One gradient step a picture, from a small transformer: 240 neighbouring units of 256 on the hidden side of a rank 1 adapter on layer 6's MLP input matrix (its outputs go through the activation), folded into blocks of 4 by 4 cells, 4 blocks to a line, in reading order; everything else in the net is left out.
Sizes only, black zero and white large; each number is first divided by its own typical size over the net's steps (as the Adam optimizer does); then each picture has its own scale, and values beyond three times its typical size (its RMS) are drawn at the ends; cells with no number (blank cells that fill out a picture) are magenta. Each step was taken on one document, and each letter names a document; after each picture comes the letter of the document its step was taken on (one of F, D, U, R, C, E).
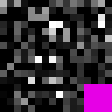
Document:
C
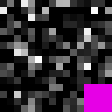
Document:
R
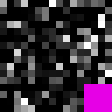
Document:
C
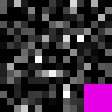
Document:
R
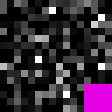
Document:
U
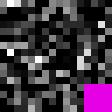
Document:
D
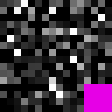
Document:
U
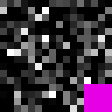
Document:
D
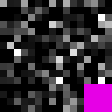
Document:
C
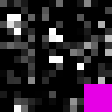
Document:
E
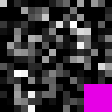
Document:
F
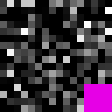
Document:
D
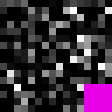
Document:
R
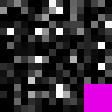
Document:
U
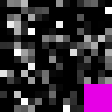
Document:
E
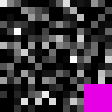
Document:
F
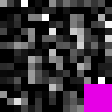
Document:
C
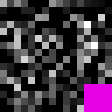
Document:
D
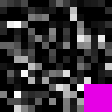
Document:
R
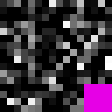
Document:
D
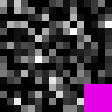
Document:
U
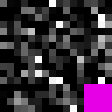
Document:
C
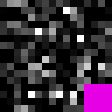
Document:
U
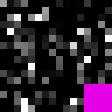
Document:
E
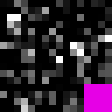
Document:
E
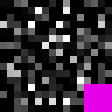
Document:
F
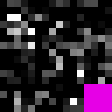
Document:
E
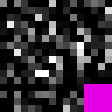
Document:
C
